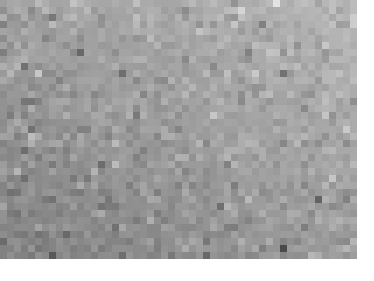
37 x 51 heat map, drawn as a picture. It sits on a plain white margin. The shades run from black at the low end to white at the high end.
Ninth with the lowest average: bottom left. Odd rows or columns: none. Stripes: none. Slope: up to the top right. Grain: fine.
